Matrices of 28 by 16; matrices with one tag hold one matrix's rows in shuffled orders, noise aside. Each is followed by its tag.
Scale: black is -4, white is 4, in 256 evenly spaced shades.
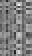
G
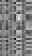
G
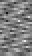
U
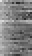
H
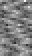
U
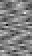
U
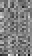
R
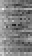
H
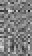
R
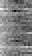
H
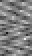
U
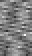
U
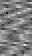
U
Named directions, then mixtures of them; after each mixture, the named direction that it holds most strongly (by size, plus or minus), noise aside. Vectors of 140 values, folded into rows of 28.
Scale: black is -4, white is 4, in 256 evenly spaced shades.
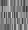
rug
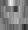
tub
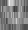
tub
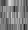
tub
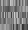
rug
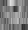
tub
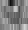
tub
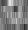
tub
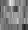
tub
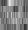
tub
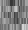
tub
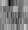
tub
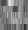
tub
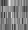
rug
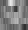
tub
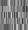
rug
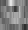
tub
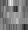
tub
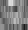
tub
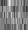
rug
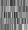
rug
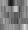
tub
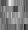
tub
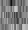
tub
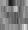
tub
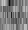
rug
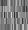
rug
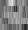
tub
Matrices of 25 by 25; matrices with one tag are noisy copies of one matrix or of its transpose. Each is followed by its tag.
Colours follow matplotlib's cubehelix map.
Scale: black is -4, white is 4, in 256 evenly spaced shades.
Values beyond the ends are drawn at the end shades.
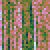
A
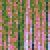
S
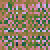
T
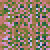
T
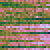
S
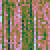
A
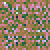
T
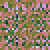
T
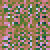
T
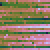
S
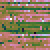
A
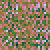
T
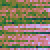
S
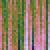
S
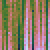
S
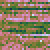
A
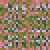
T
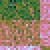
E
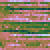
A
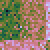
E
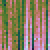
S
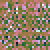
T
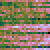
S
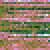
A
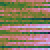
S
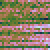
S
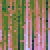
S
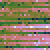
S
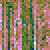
A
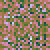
T
